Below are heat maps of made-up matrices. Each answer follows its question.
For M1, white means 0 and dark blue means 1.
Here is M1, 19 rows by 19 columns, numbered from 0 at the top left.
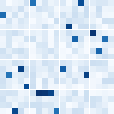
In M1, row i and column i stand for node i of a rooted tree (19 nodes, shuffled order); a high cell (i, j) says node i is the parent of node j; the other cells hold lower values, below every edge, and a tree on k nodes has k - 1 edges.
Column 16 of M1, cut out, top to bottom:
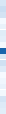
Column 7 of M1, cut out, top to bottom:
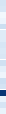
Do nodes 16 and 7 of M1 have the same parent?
no
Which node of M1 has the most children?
15
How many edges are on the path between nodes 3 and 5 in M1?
7
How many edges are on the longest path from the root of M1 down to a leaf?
10
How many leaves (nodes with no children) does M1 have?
8
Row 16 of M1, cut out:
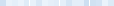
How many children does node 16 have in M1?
0
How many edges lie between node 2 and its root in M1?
1
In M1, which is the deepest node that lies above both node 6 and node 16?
15
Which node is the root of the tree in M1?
18
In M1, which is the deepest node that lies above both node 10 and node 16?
15
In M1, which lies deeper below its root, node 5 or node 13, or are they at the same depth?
the same depth
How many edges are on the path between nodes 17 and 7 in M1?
3
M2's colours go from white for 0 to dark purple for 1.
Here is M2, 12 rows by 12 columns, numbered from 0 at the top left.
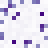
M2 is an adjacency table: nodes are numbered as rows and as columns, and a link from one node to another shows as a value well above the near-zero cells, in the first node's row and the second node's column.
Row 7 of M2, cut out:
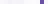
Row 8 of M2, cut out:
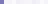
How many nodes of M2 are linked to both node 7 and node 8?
0
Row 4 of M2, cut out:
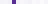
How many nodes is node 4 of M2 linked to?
1
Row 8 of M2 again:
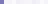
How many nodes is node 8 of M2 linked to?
1
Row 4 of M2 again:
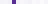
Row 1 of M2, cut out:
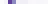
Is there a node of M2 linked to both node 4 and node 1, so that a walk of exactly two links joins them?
yes
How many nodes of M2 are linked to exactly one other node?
4
